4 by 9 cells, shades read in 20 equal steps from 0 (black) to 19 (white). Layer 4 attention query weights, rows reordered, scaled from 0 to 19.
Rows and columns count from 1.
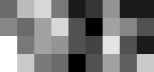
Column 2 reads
14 8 9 15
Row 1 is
8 14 16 9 2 4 11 2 2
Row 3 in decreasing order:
19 17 12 11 9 6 6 5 2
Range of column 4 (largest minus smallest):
8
